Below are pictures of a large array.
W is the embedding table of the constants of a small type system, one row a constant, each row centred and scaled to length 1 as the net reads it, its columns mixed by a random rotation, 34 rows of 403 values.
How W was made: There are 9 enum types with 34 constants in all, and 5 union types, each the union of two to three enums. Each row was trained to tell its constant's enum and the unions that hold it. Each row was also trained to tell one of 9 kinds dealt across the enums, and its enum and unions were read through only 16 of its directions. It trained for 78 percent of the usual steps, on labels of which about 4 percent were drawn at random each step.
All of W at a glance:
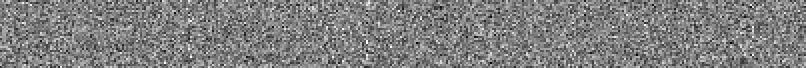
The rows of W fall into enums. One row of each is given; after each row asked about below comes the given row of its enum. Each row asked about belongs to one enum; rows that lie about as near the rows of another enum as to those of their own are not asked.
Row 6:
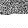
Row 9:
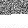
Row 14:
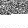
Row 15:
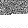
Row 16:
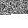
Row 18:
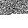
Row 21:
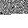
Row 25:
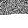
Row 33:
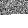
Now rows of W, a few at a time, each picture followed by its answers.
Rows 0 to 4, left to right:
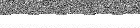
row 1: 21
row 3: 9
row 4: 9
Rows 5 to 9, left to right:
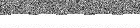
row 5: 33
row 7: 25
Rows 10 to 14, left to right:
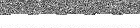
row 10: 16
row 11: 25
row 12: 16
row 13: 33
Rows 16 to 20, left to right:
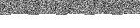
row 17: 6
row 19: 6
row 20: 18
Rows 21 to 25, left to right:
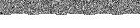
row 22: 9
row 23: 16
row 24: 9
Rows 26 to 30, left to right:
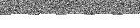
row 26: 16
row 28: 18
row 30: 6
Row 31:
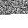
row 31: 6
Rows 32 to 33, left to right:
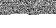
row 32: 25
